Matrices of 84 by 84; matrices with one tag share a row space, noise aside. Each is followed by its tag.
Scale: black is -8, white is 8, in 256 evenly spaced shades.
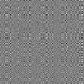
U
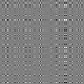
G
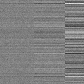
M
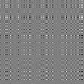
U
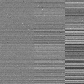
M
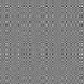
U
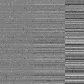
M
